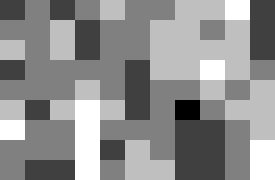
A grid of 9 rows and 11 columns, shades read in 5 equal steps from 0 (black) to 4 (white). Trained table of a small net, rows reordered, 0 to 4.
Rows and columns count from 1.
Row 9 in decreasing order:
4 4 3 3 2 2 2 1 1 1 1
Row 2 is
2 2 3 1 2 2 3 3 2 3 1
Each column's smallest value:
1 1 1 1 1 1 2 0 1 2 1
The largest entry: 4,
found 9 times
